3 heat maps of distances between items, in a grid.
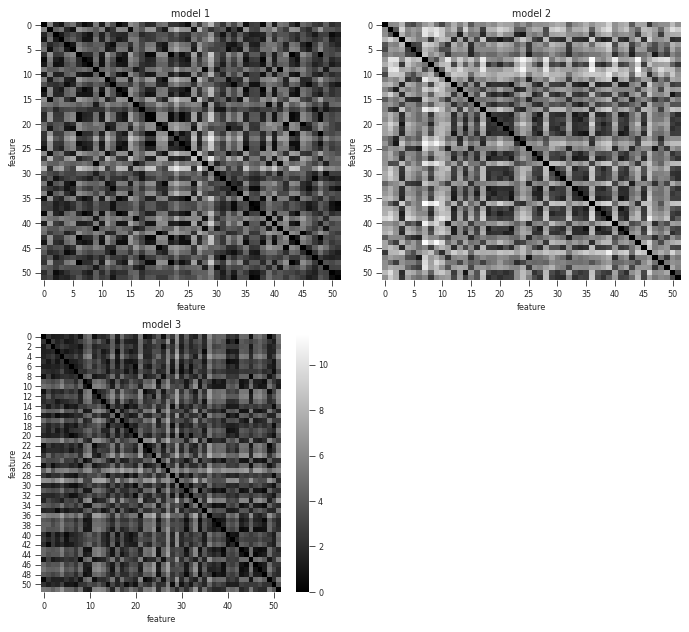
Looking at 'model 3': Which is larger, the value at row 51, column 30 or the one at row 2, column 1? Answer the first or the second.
the first
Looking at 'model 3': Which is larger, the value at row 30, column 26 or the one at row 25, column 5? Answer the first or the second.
the second
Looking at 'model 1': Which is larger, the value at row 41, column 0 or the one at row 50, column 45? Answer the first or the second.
the first
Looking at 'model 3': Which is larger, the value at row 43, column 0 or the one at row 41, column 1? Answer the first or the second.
the first
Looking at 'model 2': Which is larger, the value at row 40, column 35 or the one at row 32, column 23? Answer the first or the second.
the first
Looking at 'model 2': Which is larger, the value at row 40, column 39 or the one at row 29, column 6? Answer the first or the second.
the first
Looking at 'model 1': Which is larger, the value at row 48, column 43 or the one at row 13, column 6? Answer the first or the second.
the second
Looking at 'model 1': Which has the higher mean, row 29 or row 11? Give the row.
29
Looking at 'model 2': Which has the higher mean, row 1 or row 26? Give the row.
1
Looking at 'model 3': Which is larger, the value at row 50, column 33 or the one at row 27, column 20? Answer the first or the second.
the second
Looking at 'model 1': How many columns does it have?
52
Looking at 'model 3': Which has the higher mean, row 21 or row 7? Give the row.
21
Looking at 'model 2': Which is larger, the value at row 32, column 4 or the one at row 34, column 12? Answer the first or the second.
the first
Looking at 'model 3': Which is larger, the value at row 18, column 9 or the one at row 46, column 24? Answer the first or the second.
the second
